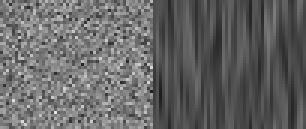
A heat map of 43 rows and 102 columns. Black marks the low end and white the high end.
It is made of 1 by 2 panels. Panel 1,1: middling, fine-grained, strong in contrast. Panel 1,2: low, streaked downward.
